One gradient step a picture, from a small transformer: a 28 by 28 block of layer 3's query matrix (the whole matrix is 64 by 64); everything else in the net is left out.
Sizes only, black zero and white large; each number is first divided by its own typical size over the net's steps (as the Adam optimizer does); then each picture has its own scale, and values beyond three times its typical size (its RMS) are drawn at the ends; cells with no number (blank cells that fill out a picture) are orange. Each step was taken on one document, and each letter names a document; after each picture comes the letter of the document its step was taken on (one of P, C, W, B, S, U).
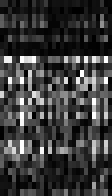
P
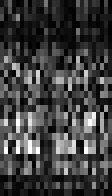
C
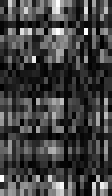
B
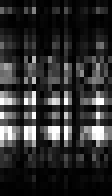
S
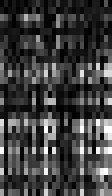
B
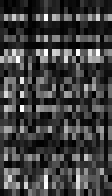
C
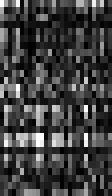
C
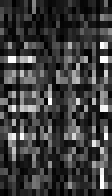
P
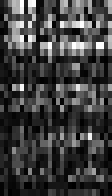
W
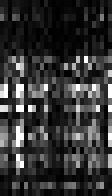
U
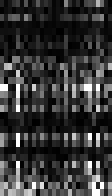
U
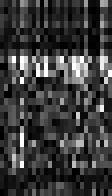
P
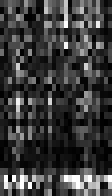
W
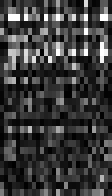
P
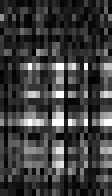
B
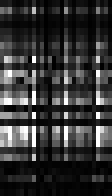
S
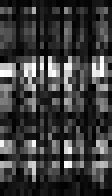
S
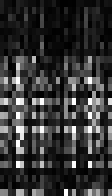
U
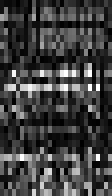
W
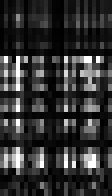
U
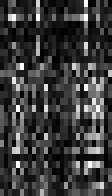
U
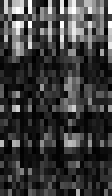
W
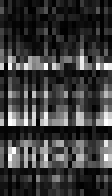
B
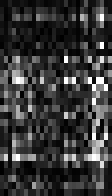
U
